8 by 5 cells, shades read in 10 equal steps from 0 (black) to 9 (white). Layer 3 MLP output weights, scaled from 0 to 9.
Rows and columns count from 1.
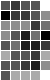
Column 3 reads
3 2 5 1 1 3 2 6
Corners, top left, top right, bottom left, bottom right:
3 9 3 9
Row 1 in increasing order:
2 3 3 3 9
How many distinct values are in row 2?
4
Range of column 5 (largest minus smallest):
9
